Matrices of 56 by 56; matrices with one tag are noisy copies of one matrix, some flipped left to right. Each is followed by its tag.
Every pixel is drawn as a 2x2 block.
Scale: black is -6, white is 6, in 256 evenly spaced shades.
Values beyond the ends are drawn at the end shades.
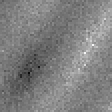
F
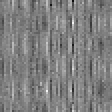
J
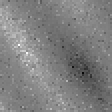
F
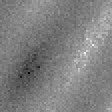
F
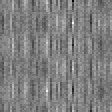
J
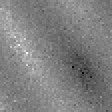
F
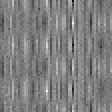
J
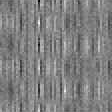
J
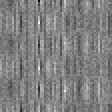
J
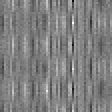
J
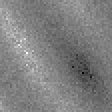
F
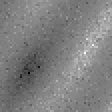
F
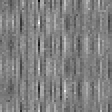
J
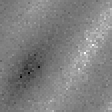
F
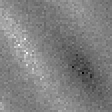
F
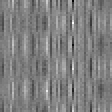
J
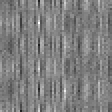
J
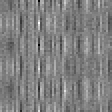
J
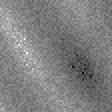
F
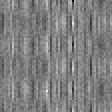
J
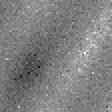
F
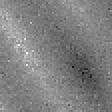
F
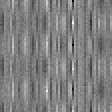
J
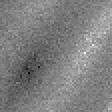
F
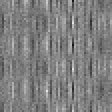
J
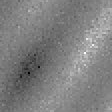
F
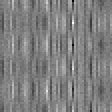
J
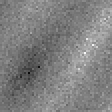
F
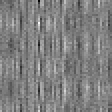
J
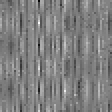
J
